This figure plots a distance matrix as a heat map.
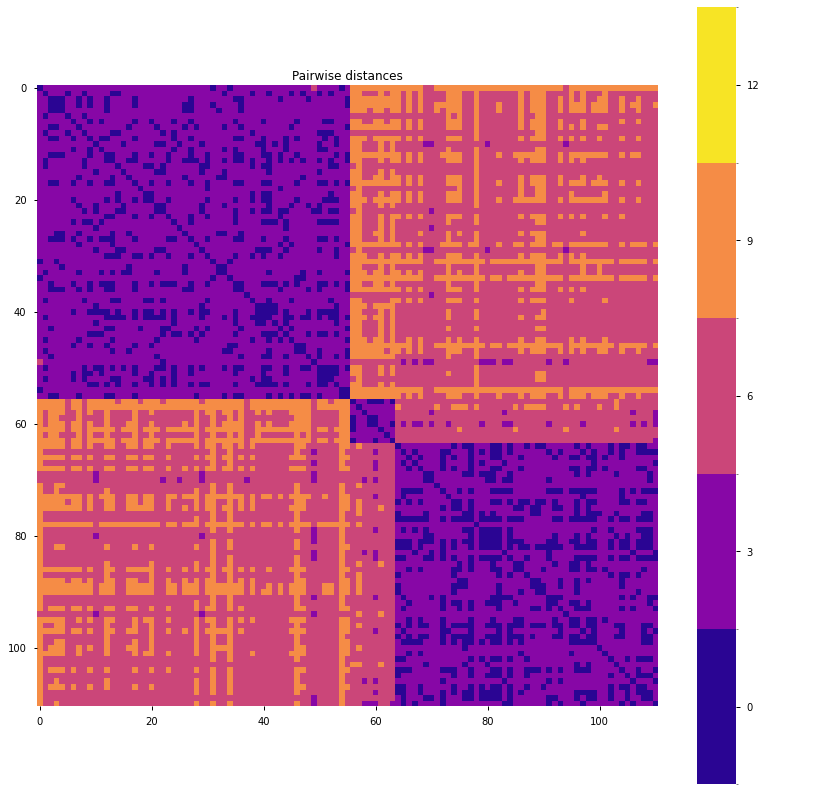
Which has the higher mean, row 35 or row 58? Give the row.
58
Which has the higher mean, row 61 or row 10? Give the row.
61
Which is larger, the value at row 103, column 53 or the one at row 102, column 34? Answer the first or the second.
the second
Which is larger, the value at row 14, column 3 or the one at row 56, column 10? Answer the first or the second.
the second
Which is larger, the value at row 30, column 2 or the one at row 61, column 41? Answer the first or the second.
the second
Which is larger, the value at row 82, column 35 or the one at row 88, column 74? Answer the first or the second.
the first
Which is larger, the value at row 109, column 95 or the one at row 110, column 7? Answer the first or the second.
the second
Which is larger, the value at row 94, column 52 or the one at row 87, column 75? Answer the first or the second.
the first
